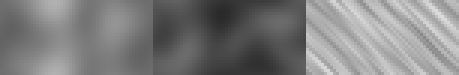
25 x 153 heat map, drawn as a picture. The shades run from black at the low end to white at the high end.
It is made of 1 by 3 panels. Panel 1,1: middling, smooth. Panel 1,2: low, smooth. Panel 1,3: high, slanting down to the right.
